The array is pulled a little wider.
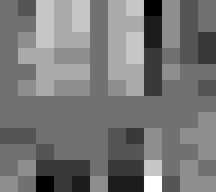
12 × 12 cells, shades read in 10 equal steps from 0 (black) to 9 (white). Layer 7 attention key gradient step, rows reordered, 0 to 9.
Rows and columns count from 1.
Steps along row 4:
up same down same down up up down up down down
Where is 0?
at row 1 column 9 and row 12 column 3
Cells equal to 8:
0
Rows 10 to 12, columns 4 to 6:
4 4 4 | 2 2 4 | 2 1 5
